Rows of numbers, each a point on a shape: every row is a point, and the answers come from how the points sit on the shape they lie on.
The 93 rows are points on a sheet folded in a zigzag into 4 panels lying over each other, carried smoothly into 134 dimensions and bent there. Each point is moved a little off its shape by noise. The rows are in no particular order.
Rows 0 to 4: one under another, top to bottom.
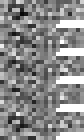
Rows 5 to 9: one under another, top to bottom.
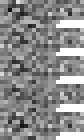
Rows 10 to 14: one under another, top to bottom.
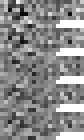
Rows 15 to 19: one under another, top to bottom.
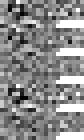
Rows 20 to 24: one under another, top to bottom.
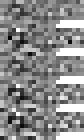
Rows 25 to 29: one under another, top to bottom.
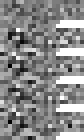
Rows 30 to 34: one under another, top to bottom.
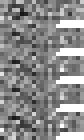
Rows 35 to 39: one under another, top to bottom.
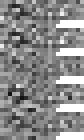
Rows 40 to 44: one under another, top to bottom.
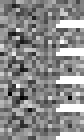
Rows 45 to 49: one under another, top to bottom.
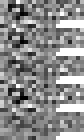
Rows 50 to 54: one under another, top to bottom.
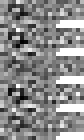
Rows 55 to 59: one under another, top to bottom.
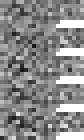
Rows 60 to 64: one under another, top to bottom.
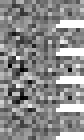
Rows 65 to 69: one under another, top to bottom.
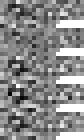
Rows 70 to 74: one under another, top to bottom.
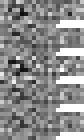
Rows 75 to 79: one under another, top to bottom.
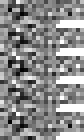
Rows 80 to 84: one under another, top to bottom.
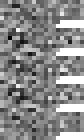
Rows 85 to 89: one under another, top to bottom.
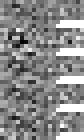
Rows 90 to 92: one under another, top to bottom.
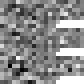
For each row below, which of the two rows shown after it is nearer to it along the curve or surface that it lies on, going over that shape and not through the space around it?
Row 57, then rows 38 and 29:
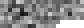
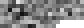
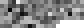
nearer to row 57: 29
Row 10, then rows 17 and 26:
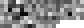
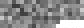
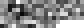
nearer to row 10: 17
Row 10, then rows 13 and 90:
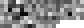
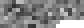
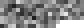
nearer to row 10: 13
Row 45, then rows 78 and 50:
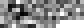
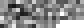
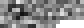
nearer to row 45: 78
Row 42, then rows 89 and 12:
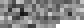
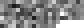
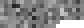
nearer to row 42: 12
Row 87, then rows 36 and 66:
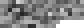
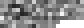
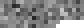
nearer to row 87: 66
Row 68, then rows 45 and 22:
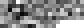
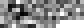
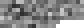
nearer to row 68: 45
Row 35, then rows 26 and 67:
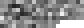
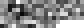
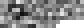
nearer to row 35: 67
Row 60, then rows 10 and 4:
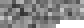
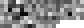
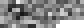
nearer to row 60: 10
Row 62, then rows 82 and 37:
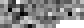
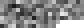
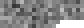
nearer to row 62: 37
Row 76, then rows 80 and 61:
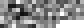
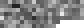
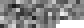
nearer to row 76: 61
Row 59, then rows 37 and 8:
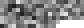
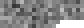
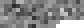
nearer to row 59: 8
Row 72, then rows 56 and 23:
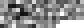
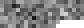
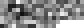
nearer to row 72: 23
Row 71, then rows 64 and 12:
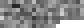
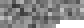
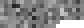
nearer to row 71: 12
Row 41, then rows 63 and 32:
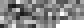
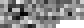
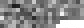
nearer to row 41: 32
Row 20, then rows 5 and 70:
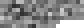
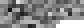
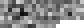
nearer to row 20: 5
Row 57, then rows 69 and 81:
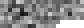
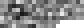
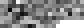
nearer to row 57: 81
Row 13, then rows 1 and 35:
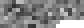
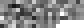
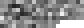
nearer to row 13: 35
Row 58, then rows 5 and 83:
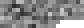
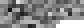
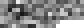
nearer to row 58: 5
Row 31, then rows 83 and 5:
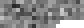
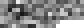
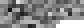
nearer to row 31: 5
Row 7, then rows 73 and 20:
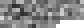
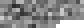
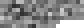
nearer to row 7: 73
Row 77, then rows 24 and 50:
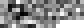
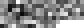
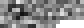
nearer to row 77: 24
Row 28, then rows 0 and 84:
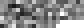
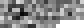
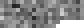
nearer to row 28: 84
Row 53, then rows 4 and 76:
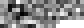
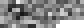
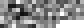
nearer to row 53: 76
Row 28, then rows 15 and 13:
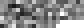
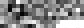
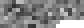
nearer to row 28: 15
